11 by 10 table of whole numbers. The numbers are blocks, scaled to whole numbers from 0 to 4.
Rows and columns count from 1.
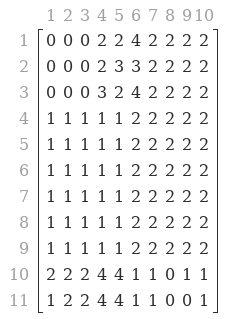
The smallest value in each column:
0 0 0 1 1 1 1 0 0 1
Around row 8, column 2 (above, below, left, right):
1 1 1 1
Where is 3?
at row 2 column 5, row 2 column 6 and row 3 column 4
